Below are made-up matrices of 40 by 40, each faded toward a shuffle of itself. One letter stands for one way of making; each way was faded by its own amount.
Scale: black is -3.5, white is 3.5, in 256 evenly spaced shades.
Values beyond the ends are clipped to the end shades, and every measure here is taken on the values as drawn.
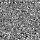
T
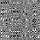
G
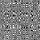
G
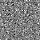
T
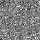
T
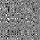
G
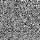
T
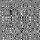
G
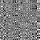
G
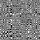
G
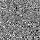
T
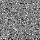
T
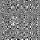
G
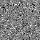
T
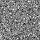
T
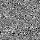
T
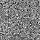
T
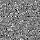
T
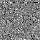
T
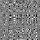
G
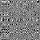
G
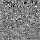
T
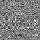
G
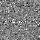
T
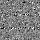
T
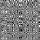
G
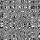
G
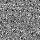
T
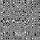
G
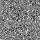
T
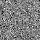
T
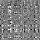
G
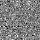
T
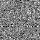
T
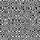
G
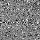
T
